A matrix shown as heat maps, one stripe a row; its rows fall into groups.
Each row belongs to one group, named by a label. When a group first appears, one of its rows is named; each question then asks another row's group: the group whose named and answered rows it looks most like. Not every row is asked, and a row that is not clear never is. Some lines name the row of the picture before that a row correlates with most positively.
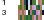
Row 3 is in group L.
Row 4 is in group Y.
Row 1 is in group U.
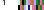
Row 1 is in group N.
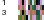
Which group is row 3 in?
N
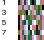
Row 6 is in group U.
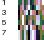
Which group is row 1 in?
Y
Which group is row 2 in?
Y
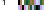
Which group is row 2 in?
N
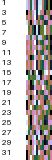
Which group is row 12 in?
N
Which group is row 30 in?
L
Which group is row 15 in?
Y
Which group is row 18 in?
N
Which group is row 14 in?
L
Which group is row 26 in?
N
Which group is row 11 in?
L
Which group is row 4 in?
L
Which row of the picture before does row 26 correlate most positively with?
2
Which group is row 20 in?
N
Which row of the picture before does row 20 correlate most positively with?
2
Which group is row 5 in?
N
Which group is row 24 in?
N
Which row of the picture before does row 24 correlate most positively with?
2
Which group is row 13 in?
L
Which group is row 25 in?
N
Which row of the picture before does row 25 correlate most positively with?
2
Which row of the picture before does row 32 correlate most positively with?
1
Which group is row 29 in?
N
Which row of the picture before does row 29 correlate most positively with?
2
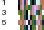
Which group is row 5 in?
L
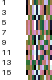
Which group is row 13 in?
Y
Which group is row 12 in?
L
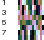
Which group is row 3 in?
N
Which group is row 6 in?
N
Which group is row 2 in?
N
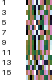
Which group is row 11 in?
Y
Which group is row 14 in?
Y
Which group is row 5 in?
L
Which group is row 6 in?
Y
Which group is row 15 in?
L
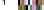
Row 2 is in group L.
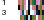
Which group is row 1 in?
L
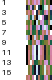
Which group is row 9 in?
N
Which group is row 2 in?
Y
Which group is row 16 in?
L
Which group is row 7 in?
Y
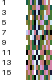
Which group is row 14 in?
N
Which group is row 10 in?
Y
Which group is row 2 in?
N
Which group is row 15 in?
L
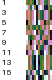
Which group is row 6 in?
Y
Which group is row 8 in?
N
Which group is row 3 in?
L
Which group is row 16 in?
Y
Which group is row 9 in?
N
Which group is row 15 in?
N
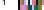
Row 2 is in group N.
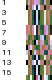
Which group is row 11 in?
N
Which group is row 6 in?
L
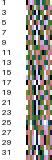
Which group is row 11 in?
N
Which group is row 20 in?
L
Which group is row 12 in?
Y
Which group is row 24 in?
Y
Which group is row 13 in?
N
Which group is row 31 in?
Y
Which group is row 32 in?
L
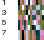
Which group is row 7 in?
N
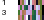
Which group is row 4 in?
L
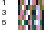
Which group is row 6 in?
L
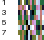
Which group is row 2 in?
L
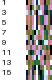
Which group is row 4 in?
L
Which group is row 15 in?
Y
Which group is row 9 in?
Y
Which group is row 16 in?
Y
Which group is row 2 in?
N
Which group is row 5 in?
L
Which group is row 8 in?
N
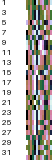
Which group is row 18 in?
L
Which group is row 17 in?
L
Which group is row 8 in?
Y
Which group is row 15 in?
Y
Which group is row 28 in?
Y
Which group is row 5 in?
N
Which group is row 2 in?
Y
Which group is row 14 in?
N
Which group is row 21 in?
N
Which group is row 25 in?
L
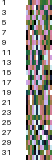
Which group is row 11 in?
Y
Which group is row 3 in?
N
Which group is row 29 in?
N
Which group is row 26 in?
Y
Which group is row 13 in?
Y
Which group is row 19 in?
Y
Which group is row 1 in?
N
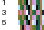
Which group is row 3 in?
L
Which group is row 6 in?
N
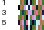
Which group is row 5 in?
Y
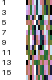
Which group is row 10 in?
Y
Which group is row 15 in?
L
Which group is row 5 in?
L
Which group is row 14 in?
L
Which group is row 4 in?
Y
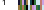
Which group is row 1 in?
Y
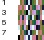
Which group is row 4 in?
N
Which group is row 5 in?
L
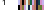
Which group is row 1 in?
N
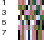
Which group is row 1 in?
L
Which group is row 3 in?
N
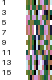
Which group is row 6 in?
L
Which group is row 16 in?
N
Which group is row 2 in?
Y
